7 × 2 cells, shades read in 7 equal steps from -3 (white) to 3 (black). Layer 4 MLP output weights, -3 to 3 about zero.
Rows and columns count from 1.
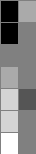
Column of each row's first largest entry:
1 1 1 2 2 2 2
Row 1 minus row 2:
0 -1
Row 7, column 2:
0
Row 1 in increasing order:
-1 3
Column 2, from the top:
-1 0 0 0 1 0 0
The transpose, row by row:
3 3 0 -1 -2 -2 -3 / -1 0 0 0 1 0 0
